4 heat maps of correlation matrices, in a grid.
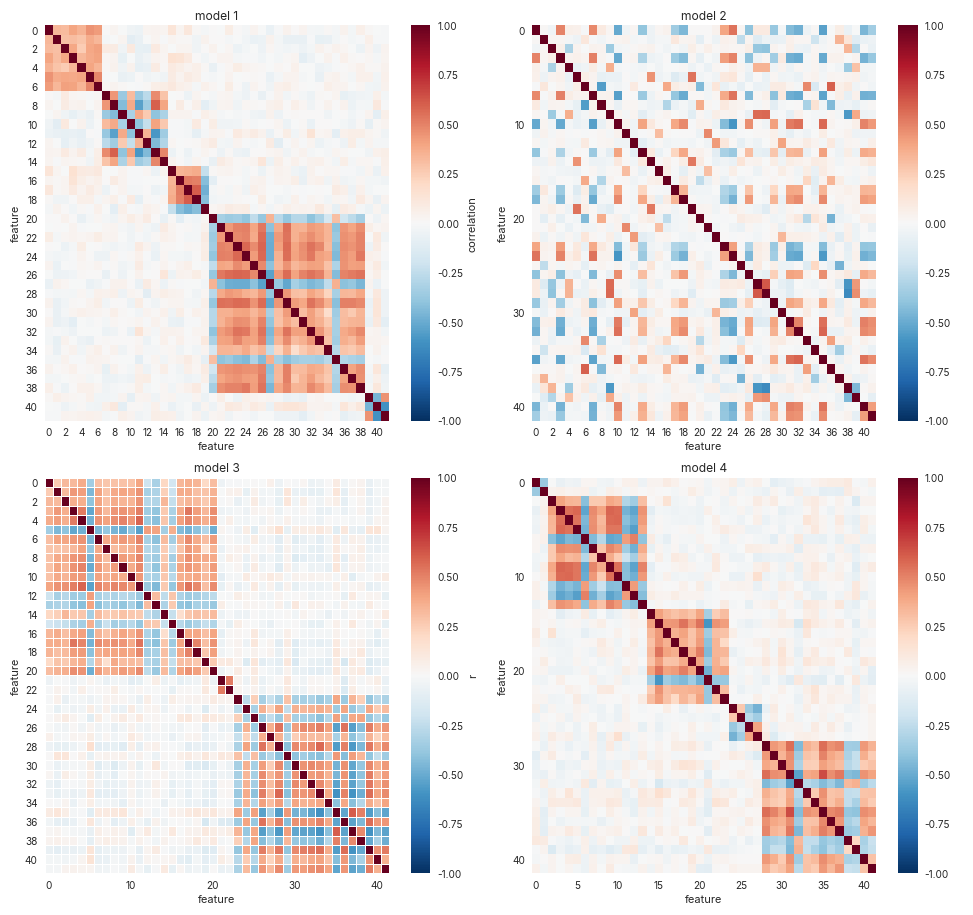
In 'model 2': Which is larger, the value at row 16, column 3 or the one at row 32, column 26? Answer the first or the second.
the second
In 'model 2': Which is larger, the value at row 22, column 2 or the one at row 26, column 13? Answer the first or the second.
the second
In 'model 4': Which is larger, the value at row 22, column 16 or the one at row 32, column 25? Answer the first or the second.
the first
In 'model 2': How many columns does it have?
42
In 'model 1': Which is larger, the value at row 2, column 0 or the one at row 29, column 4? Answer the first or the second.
the first
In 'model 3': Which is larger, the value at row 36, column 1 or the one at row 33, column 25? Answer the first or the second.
the first
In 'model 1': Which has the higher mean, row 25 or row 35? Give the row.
25
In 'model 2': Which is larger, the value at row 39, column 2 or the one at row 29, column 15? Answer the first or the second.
the second
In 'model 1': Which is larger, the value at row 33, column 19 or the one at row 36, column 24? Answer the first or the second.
the second
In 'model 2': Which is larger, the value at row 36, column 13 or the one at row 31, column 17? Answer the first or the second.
the second
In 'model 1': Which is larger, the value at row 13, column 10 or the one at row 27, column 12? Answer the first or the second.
the first
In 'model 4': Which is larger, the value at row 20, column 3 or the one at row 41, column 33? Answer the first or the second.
the second
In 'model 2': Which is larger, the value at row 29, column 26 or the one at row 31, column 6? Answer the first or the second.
the first
